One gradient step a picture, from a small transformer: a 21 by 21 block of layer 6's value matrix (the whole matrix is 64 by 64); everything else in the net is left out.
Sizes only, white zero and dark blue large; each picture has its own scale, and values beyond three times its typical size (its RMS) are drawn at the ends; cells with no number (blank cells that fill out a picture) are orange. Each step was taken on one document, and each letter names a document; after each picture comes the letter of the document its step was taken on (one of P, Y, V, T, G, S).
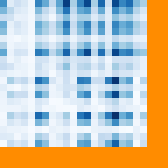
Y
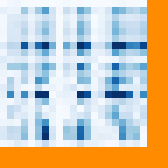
Y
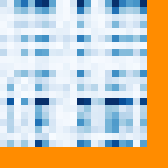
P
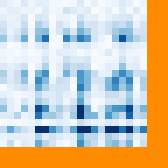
Y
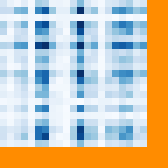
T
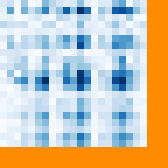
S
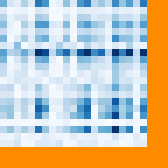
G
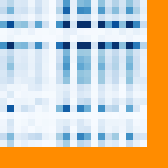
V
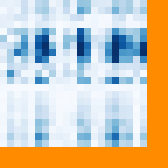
Y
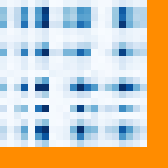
T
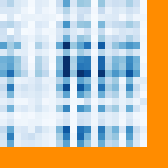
V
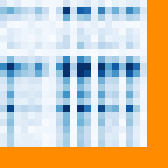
V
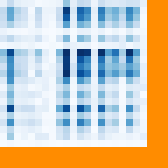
V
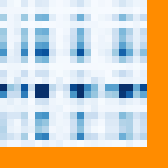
T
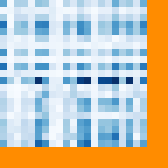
G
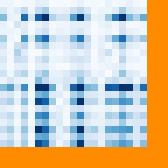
T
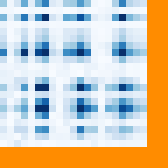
T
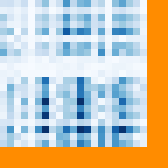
S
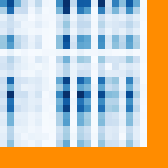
V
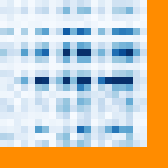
S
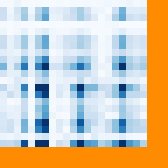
T
